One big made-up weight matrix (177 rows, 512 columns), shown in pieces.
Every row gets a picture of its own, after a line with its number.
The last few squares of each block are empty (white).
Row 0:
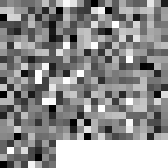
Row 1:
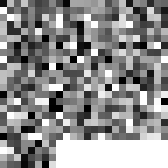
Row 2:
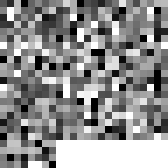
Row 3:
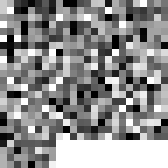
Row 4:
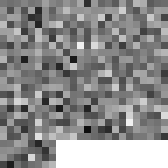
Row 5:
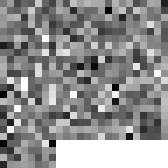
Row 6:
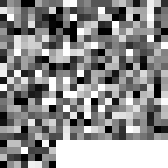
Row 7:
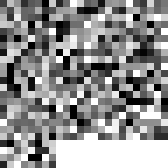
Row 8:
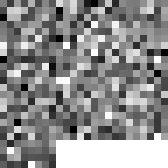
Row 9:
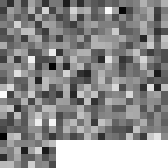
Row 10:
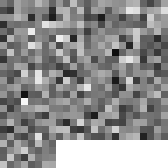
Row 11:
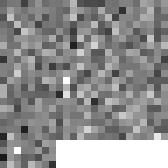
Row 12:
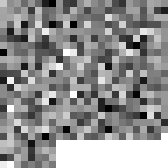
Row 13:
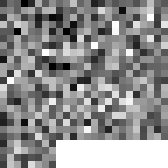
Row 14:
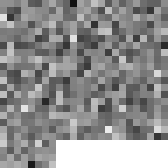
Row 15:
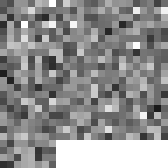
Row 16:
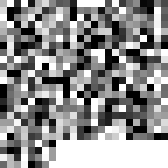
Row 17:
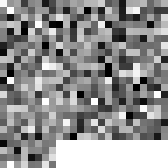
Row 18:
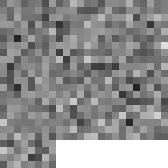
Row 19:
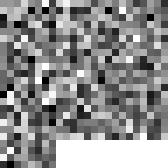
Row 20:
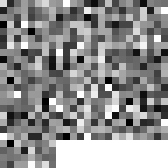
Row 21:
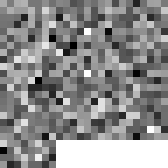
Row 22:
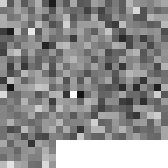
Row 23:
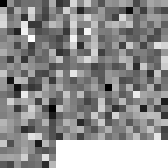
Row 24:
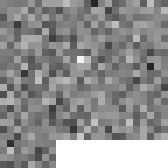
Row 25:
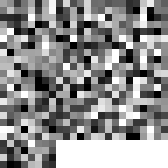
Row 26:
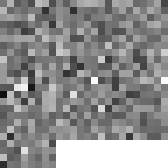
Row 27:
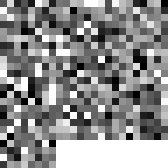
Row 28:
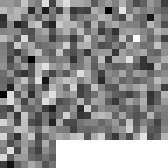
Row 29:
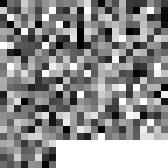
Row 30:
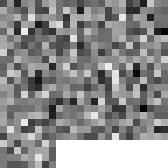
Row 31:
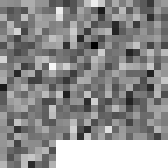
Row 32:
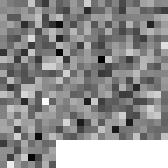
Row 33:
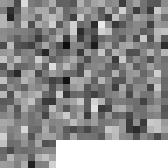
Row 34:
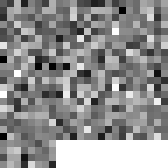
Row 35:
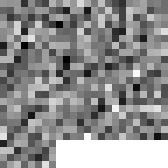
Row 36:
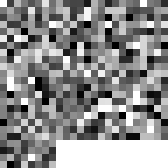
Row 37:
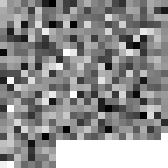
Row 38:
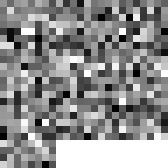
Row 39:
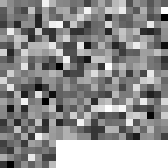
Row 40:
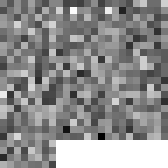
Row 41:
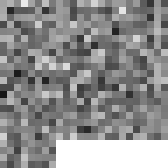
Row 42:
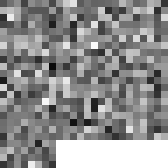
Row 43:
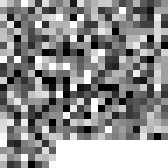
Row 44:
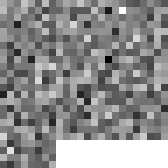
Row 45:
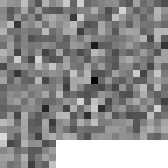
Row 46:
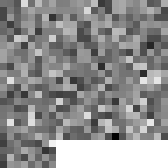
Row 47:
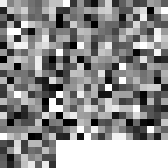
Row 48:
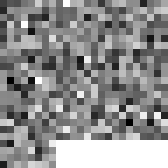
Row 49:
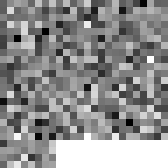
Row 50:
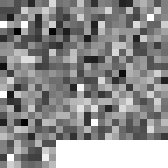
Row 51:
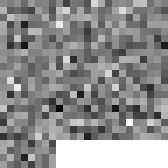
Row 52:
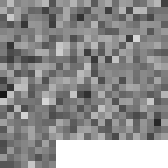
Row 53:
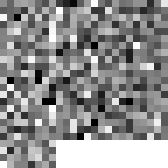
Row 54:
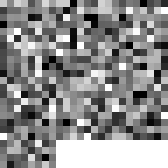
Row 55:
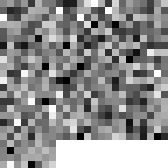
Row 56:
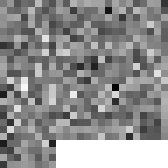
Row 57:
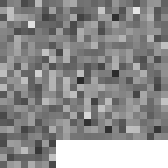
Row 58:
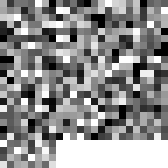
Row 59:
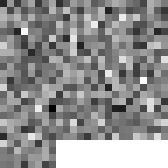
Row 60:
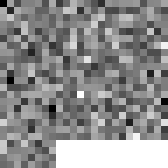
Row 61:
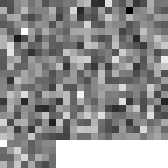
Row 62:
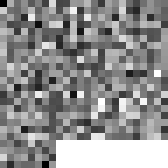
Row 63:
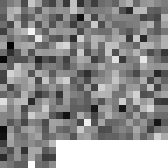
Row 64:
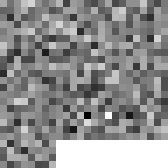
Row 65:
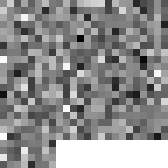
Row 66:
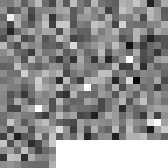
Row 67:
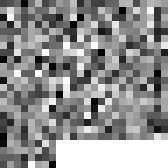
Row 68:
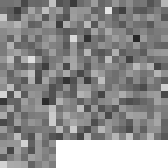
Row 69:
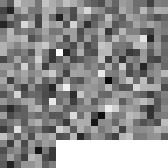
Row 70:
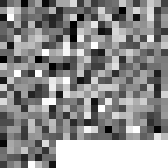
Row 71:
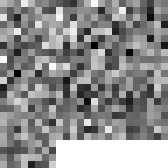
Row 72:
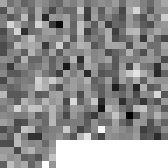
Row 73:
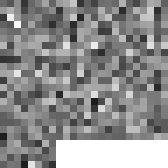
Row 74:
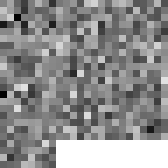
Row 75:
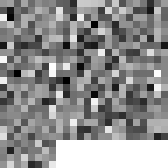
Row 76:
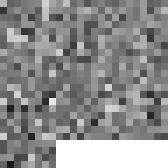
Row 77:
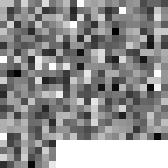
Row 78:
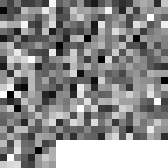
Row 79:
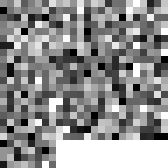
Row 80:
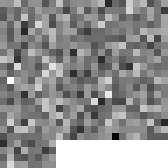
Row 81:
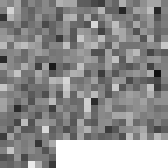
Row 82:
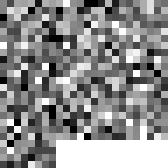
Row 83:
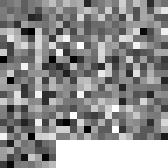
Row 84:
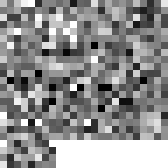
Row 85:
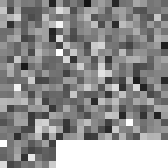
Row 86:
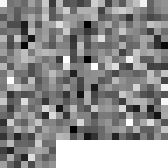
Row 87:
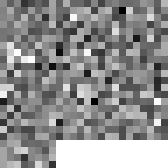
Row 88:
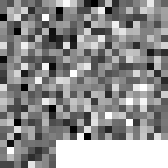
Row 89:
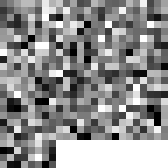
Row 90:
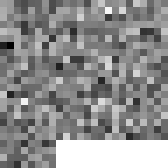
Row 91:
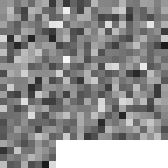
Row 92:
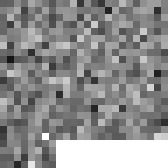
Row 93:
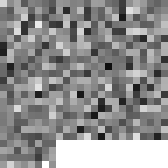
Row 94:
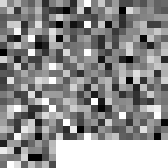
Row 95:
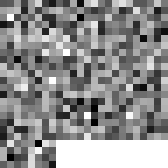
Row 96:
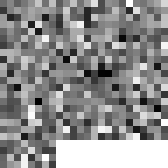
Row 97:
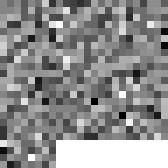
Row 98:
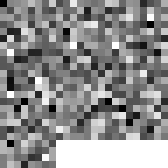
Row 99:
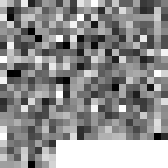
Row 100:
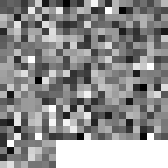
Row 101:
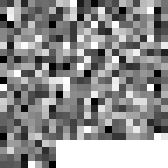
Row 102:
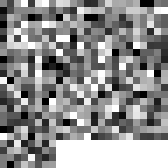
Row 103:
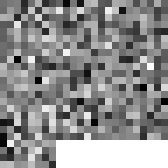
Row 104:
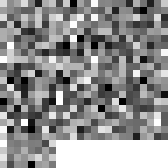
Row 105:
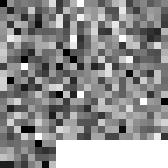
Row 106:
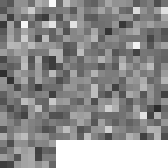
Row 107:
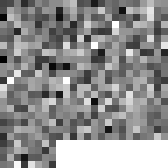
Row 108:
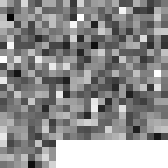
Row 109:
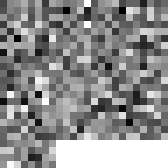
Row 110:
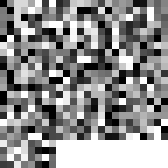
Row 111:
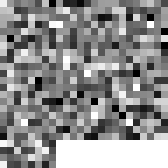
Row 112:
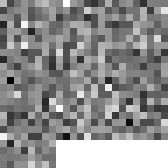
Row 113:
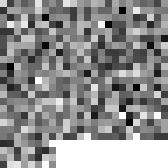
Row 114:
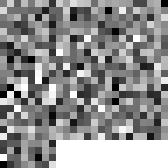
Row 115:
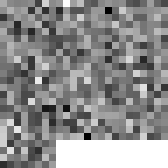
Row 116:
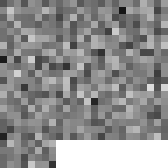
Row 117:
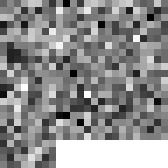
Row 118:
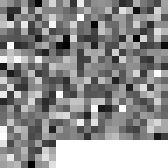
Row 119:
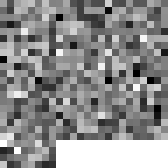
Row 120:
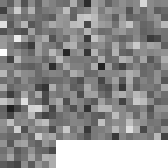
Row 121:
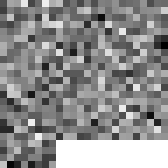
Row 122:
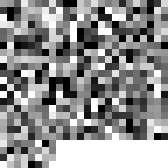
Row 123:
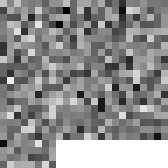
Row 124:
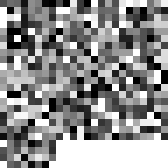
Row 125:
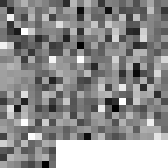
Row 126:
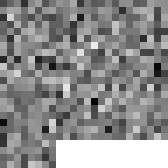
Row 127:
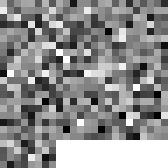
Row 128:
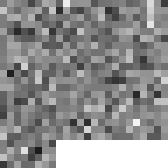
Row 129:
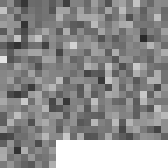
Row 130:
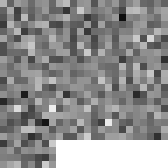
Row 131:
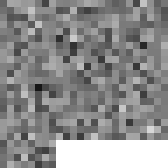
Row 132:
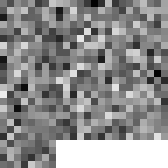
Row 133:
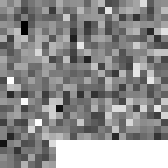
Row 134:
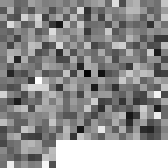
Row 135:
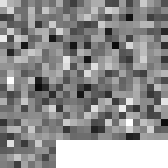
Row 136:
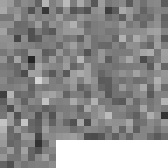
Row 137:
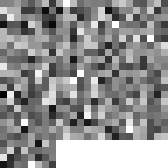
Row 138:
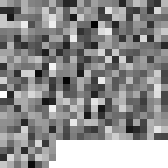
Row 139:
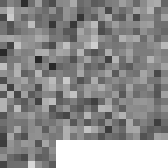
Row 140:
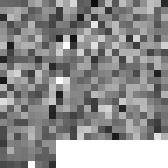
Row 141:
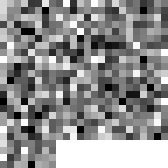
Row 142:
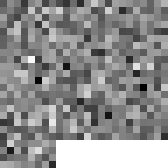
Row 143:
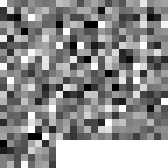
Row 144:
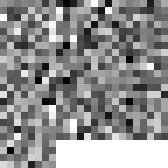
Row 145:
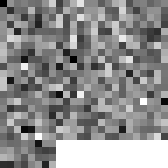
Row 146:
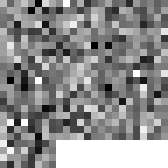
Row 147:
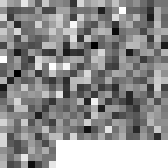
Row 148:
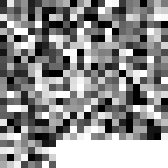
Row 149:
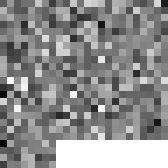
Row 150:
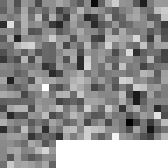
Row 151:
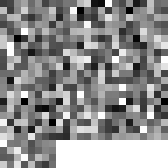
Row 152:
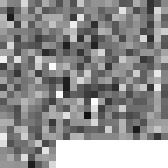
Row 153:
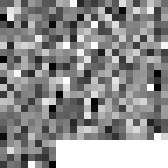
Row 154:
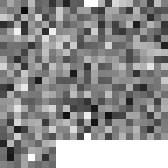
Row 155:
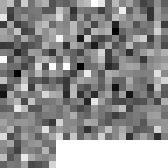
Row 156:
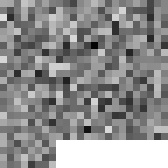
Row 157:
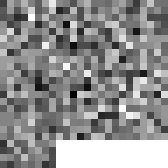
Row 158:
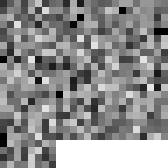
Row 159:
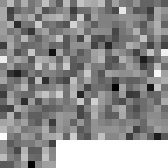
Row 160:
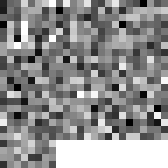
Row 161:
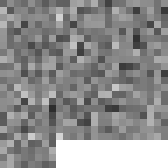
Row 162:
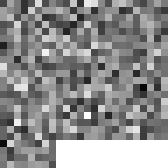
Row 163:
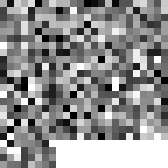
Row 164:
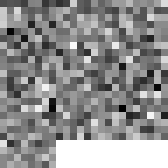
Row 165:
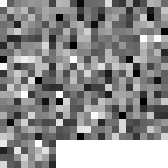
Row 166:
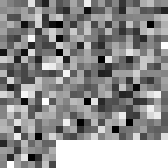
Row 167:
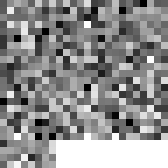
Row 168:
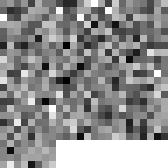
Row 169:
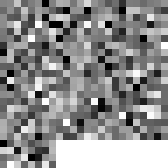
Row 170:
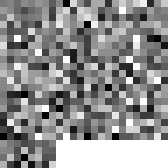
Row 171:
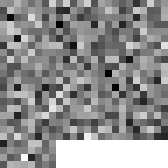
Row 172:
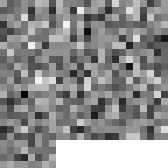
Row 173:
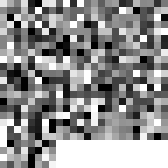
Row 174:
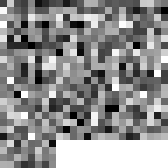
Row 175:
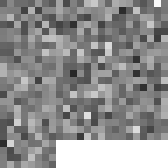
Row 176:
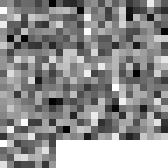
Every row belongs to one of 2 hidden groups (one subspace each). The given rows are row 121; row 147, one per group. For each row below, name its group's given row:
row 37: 121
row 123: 121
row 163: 147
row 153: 147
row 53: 147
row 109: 121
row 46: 121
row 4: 121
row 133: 121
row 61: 121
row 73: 147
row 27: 147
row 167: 121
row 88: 147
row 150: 121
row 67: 147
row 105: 121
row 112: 121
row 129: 121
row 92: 147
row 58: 121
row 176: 121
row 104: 147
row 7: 121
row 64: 147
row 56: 147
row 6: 147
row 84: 147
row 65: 147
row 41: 147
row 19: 147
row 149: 147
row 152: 147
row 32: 121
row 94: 121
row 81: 147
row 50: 147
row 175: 147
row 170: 121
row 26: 147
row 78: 147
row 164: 121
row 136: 147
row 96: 121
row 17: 121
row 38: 121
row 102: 121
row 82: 147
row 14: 147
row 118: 147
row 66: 121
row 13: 147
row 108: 147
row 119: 121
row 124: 121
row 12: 121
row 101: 147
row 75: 147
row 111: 121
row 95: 147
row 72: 121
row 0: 147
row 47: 121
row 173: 147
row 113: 121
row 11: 147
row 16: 147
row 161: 121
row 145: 121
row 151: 121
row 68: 147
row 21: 121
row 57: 147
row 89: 121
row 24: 147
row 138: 147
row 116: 147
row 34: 147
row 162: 147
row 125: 121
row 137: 147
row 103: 147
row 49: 121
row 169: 121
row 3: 121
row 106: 121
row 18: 121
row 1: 121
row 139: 147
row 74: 147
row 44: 147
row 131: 121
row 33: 147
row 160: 121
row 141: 147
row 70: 147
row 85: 121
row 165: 121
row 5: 147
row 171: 121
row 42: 147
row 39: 121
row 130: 121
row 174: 121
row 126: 147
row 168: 147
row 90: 121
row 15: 121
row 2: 147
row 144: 147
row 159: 147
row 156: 147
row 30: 121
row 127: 121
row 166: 121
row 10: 121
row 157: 121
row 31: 147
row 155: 147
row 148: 121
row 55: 147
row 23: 121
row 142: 147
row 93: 121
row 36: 121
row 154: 147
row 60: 121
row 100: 147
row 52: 147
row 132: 147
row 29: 121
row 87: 147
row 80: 121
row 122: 147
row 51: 121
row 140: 147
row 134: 121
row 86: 121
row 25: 121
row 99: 147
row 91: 121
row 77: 147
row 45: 147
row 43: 147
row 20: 121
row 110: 121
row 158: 147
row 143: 121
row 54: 121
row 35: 121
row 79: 121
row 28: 147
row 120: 121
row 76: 121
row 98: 121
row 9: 147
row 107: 147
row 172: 121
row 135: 121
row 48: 121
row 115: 147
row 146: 147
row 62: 121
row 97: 121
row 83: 121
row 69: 121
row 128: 147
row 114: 147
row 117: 147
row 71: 147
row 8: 147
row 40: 147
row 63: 147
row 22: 121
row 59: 121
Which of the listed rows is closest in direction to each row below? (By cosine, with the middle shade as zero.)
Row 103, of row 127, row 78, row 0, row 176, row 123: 123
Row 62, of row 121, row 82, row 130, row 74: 121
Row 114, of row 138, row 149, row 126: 149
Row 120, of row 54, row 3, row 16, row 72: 3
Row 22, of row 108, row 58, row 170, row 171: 58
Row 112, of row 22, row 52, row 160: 160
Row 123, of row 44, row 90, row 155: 155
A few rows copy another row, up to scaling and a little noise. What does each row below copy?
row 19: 28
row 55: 168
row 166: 32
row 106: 15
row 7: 18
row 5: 56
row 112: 20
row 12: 37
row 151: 61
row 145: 105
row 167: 49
